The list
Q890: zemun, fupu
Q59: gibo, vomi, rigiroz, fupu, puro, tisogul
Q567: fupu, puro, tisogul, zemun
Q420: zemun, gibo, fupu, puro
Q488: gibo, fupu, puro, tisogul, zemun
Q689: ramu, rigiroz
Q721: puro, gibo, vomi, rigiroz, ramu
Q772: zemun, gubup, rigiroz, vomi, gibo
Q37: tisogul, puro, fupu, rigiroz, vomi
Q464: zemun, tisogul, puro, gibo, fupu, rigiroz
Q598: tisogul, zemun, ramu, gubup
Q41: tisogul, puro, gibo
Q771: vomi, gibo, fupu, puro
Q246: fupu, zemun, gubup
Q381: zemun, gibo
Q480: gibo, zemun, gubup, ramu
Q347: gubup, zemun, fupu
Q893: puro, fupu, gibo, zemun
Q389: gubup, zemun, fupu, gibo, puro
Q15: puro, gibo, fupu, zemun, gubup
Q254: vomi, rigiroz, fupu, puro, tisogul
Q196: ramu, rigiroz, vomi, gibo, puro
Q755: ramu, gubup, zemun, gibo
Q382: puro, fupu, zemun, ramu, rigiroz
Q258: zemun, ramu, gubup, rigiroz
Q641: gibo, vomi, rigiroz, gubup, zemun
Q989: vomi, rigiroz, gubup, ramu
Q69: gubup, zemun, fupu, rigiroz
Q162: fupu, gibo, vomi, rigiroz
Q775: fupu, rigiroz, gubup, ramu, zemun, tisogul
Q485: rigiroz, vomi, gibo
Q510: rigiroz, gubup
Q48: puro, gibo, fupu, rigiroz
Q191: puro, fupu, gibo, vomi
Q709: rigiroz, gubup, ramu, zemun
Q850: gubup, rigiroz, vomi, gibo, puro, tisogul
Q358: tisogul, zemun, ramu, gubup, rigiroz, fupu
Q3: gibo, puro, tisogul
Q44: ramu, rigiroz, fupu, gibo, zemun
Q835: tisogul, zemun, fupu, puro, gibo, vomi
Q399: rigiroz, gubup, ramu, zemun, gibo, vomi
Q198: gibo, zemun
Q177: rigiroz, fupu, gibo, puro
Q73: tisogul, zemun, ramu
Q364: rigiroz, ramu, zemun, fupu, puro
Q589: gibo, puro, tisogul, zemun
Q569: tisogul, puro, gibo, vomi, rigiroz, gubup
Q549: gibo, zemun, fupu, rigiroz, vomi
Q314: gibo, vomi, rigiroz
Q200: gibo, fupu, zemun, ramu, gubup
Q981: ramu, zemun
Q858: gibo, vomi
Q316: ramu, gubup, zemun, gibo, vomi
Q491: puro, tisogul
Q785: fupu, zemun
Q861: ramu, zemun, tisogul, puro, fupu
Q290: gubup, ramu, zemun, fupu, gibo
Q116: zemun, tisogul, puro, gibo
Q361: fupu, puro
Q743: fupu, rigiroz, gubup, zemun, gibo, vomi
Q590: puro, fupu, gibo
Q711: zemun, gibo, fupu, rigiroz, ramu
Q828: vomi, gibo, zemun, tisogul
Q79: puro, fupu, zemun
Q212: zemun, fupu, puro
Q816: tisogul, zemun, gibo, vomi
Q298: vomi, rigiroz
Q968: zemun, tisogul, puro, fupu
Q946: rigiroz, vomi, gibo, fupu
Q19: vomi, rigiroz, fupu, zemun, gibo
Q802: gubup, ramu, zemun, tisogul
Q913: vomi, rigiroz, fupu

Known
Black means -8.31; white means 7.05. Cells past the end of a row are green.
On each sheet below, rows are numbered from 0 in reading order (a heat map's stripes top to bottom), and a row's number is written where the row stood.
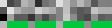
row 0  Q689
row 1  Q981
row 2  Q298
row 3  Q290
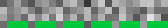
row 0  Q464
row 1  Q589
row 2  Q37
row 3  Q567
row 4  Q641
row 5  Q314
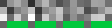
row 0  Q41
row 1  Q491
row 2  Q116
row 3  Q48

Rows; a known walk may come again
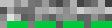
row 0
Q314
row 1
Q389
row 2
Q212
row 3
Q890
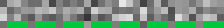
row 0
Q37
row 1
Q246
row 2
Q381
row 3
Q755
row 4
Q771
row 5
Q968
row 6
Q177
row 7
Q59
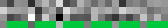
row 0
Q598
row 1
Q491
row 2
Q689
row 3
Q711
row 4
Q981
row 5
Q569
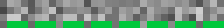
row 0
Q48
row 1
Q15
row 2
Q721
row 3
Q589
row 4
Q198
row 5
Q850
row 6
Q743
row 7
Q835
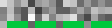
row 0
Q298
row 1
Q41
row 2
Q191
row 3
Q775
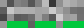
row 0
Q290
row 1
Q785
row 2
Q828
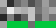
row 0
Q258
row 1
Q116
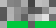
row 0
Q196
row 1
Q590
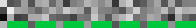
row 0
Q510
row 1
Q488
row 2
Q802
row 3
Q641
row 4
Q361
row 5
Q420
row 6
Q364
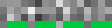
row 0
Q549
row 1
Q73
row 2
Q989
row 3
Q464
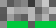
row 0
Q480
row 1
Q567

